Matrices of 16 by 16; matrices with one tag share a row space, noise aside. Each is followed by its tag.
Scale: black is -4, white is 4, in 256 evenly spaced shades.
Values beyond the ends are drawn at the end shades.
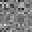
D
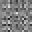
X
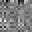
D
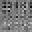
X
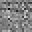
X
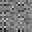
D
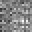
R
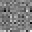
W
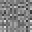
W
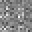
D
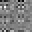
D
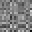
W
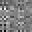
D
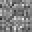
R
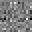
W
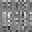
X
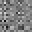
D
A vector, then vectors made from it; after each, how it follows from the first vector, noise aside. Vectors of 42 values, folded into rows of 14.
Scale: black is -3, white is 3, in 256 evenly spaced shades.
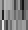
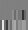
partly zeroed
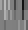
partly zeroed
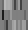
partly zeroed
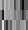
copied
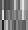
negated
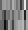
reversed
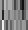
copied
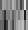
reversed
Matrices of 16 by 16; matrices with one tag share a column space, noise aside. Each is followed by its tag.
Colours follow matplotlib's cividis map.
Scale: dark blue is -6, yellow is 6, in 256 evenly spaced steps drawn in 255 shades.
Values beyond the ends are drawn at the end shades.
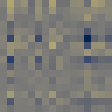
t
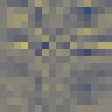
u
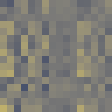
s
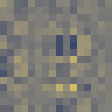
s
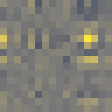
t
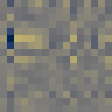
t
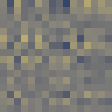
t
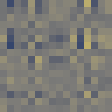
t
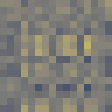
s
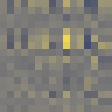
t
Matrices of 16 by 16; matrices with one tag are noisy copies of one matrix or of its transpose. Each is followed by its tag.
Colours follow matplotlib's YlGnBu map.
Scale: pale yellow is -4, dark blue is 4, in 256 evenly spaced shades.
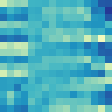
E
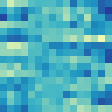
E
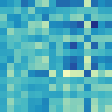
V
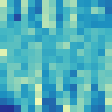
E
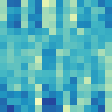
E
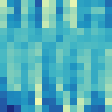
E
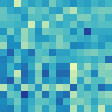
V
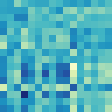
V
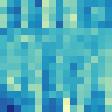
E
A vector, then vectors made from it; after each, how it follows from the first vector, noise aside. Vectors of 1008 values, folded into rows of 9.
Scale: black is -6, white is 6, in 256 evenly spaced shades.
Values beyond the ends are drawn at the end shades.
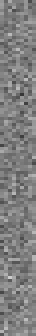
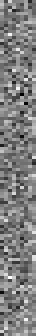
scaled up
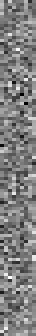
scaled up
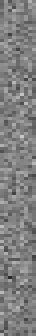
negated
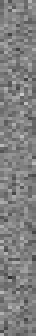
negated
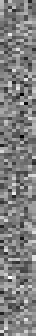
scaled up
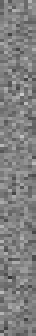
negated
